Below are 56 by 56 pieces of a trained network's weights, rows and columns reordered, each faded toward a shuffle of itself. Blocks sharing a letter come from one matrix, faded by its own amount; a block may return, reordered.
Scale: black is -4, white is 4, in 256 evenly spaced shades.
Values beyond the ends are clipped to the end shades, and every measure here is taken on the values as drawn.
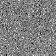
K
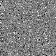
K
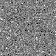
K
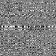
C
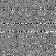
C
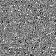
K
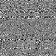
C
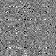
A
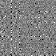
A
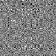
A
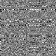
C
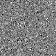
K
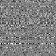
C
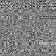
C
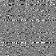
C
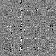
A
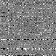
C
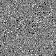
K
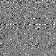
C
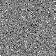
K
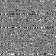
C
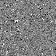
K
